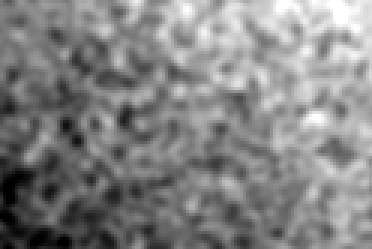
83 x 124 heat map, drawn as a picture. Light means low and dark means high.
Histogram: bell-shaped. Grain: blotchy. Slope: up to the bottom left. Ninth with the highest average: bottom left. Ninth with the lowest average: top right. Mirror symmetry: none. Lone odd cells: none.
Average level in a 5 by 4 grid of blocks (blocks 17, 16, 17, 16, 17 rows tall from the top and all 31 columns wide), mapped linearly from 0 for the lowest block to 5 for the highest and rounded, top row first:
3 2 1 0 | 3 3 1 1 | 4 3 2 1 | 4 3 3 2 | 5 4 3 2
